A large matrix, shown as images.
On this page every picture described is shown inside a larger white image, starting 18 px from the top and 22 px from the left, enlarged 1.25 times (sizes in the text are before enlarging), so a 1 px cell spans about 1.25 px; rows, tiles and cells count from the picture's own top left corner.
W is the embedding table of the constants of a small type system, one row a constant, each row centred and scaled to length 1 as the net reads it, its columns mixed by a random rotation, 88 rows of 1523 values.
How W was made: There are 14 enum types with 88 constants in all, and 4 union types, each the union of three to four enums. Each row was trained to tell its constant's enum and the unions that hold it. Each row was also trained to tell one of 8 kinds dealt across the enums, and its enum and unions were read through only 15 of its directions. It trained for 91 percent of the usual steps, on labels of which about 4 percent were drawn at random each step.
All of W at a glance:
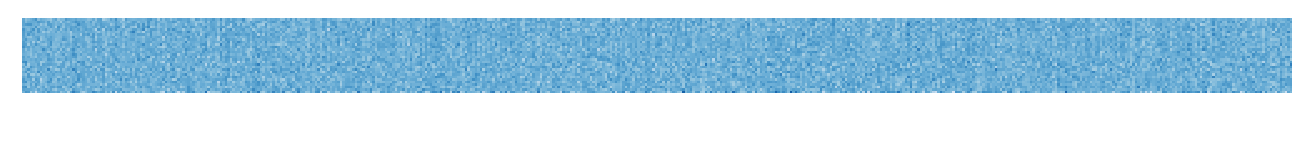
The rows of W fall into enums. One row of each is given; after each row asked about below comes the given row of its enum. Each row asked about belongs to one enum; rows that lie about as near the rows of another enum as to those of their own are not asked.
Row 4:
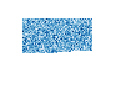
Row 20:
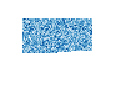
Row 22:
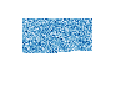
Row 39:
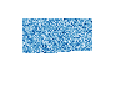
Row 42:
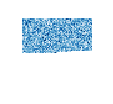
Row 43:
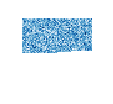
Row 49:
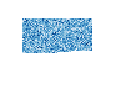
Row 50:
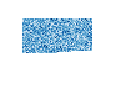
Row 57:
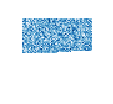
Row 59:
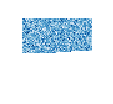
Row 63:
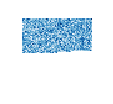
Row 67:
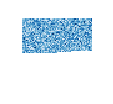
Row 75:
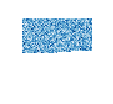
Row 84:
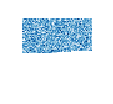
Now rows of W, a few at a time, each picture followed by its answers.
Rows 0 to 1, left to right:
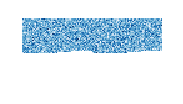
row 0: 67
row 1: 22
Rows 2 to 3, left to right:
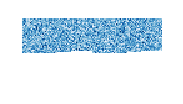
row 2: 39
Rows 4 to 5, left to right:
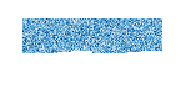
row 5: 49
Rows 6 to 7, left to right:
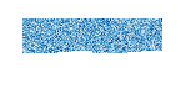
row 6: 49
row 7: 4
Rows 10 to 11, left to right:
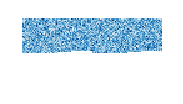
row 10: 84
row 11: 20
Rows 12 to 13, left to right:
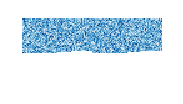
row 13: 20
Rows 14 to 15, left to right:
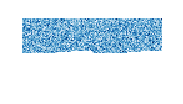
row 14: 4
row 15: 22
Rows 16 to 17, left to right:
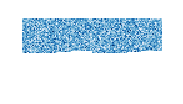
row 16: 59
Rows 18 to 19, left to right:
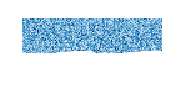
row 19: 4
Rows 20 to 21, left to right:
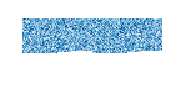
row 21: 20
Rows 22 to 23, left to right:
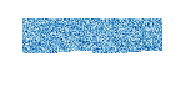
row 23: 75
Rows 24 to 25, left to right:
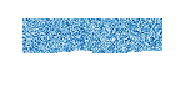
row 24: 43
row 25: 63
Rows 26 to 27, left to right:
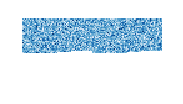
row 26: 39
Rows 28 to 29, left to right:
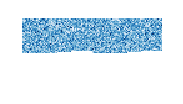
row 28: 84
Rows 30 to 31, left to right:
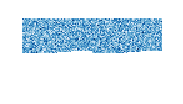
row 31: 57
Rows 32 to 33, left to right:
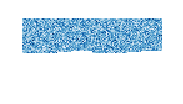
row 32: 67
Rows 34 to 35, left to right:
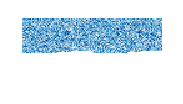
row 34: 4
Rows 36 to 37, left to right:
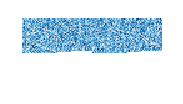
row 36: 43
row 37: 75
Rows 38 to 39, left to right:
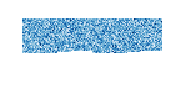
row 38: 20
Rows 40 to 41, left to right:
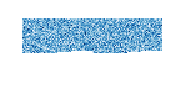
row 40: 43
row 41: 22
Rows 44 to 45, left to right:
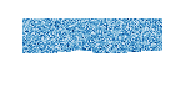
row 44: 57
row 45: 39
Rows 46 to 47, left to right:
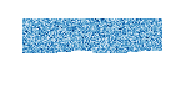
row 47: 49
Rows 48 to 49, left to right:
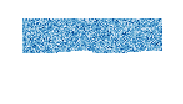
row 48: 43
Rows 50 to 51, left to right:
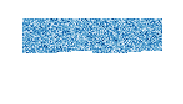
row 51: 67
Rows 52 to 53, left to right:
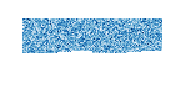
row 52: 63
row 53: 42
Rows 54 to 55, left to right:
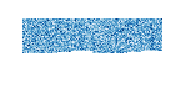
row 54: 75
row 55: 63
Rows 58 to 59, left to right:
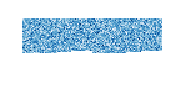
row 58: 84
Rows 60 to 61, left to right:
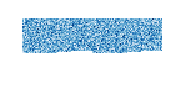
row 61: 4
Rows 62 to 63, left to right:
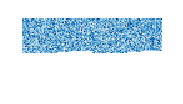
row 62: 49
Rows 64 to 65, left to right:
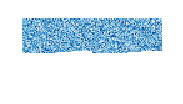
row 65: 57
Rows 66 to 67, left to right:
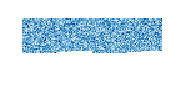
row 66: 42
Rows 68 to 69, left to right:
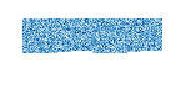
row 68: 57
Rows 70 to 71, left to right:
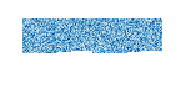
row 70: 59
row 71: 49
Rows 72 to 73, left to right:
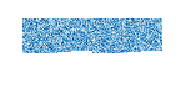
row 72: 84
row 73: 84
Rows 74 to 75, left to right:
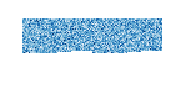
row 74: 20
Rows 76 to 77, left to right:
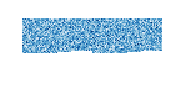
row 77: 49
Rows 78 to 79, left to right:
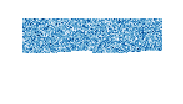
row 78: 84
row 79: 57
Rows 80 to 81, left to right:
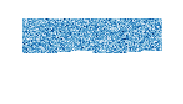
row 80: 22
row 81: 59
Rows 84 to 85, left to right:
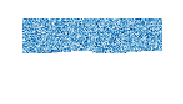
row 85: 42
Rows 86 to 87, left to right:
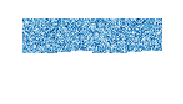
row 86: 20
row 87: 63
